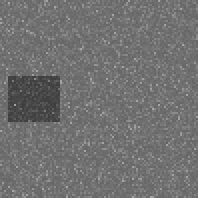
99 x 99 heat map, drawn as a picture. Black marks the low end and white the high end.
Ninth with the lowest average: middle left. Odd patch: lower, in the middle left. Stripes: none. Histogram: heavy tails on both sides.
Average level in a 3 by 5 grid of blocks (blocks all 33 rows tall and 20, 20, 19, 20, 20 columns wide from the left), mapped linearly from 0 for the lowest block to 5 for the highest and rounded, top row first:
5 5 5 5 5
0 2 5 5 5
5 5 5 5 5
